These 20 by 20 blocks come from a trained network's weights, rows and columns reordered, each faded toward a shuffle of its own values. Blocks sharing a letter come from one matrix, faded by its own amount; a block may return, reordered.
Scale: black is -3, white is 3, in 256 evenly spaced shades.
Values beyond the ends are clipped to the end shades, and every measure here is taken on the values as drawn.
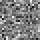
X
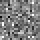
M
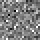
M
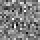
M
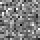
M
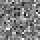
M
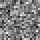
X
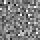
M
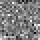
M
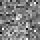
M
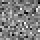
X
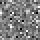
M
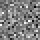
X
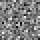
M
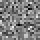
X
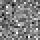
M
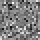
X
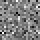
X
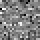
X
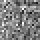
M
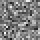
X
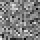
X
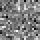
X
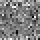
X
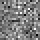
M
